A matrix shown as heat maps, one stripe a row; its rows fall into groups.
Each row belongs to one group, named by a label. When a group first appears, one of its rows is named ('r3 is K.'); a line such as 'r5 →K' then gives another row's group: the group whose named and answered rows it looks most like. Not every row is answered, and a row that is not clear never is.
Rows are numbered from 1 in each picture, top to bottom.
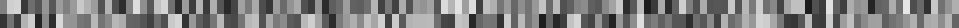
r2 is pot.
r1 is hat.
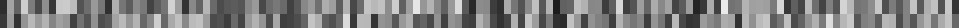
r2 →pot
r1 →pot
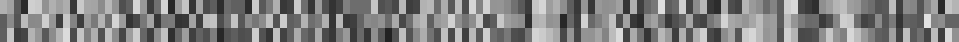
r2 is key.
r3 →hat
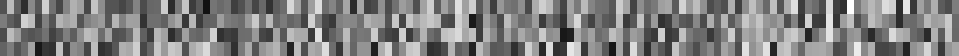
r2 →pot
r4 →pot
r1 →hat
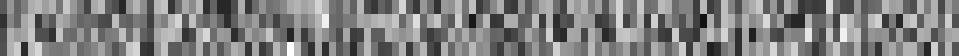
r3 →pot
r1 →hat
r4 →hat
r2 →pot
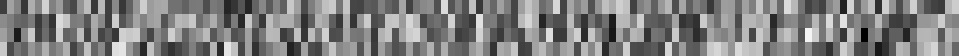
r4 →key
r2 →pot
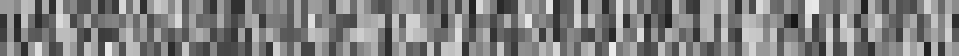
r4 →hat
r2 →pot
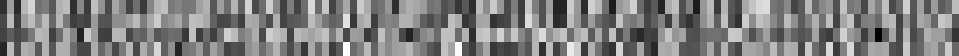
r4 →pot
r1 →pot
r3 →key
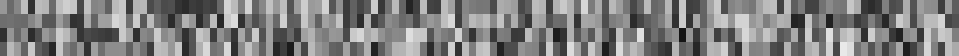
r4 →pot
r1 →key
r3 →pot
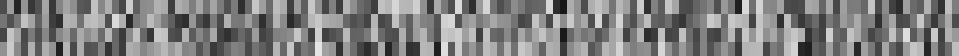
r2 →key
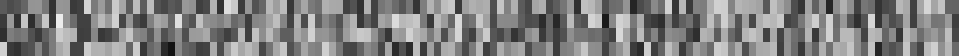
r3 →pot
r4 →key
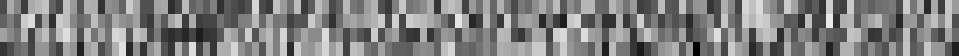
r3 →key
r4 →key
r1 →hat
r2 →pot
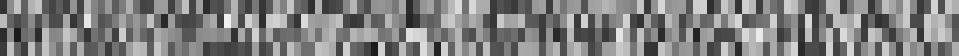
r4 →hat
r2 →key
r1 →hat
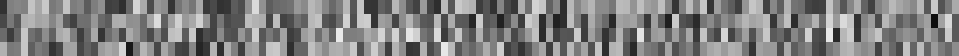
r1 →hat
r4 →key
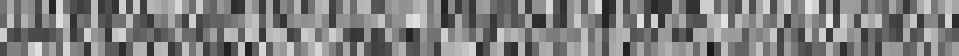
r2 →pot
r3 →key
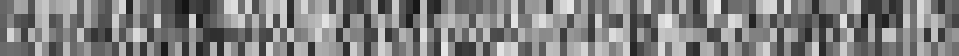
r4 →key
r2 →key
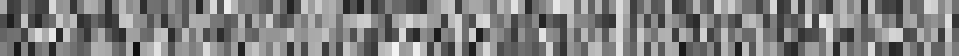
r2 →pot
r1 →key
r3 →hat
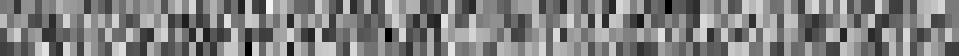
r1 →pot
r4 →key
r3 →hat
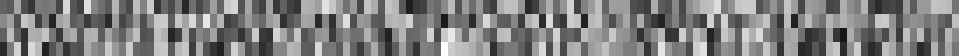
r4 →hat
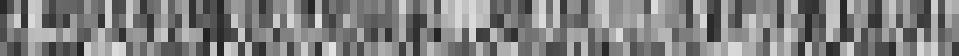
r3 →hat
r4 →key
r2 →hat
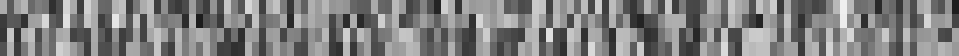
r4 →pot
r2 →key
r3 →pot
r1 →key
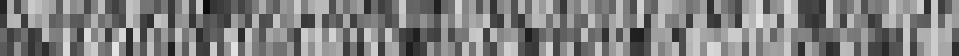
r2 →hat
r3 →key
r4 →key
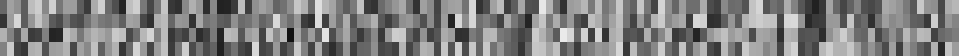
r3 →key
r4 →hat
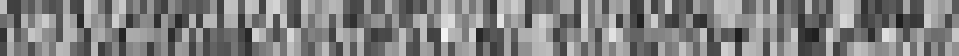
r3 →hat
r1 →key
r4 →hat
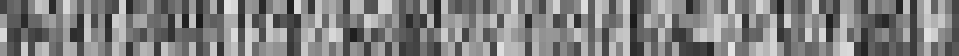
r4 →key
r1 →key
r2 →key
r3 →key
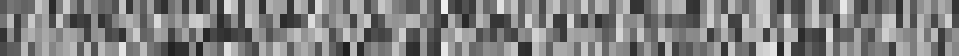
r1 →key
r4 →key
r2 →pot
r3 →hat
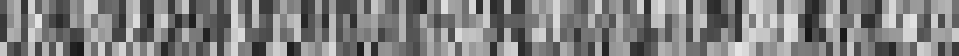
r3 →hat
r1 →hat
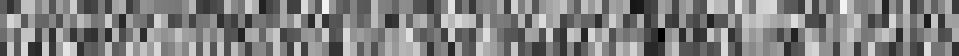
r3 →pot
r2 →hat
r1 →key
